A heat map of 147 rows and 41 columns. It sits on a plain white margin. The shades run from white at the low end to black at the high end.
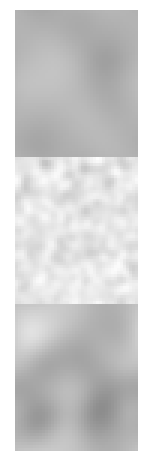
The table splits into 3 rows of 1 panel. Panel 1,1: low, smooth, faint in contrast. Panel 2,1: very low, blotchy, faint in contrast. Panel 3,1: low, smooth.
